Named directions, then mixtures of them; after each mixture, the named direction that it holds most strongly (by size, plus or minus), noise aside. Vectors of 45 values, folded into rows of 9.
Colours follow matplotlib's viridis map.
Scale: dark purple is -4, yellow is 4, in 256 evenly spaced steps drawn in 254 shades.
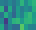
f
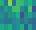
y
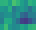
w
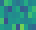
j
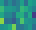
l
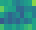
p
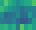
p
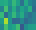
f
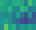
w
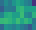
p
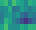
w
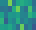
y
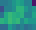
p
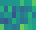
f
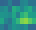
w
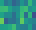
l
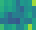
p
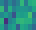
f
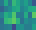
l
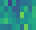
y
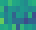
w
